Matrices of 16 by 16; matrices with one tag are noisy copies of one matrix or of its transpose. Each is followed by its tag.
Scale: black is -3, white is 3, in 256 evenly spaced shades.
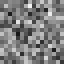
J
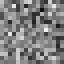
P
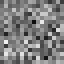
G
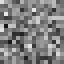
P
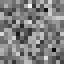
J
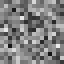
J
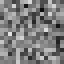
P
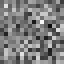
G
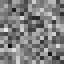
J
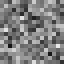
J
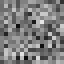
G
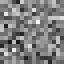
P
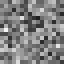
J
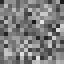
G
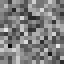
J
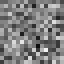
G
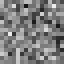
P
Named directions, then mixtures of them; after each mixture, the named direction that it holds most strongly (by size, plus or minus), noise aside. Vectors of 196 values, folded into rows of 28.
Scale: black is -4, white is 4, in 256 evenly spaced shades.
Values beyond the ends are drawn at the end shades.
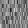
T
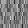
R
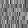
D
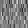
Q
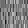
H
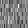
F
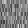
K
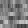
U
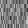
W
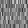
Q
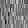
H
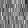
Q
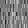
H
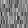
K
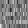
T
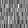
F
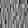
H
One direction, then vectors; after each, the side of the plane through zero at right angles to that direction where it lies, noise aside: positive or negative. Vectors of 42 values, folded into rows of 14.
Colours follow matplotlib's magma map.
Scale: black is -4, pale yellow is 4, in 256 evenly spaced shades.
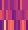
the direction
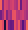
negative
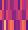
positive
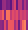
positive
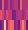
positive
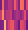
positive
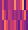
positive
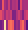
positive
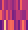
positive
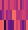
negative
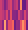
positive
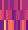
positive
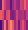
positive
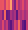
negative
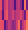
negative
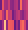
positive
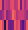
negative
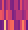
positive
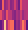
positive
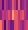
negative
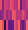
negative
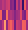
positive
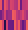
negative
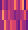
positive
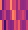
negative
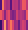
positive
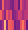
positive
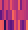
negative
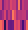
negative
